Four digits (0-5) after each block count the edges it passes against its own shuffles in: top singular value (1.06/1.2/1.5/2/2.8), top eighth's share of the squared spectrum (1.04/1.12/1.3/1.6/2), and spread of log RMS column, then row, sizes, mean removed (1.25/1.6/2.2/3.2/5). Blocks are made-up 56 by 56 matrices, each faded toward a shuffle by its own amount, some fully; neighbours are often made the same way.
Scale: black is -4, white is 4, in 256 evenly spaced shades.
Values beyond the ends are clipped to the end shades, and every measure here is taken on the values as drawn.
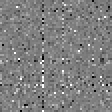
3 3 2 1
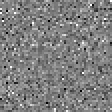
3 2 0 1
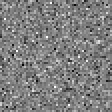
2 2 0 0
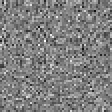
4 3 1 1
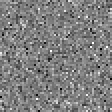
1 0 0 0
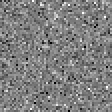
0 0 0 0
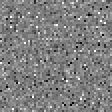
0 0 0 0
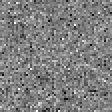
0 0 0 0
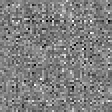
4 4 2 2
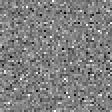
3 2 0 1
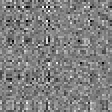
4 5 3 3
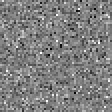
2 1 0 0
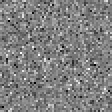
0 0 0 0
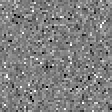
1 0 0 0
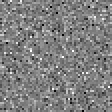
1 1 0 0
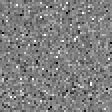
1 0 0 0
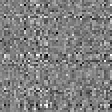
4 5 2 3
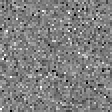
0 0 0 0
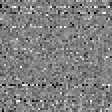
2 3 0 3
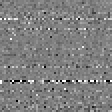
3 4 0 3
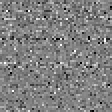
2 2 0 2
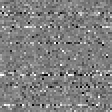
2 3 0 3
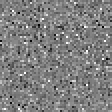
1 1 0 1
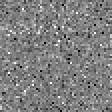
2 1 0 0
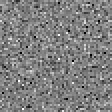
1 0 0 0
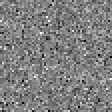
2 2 0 0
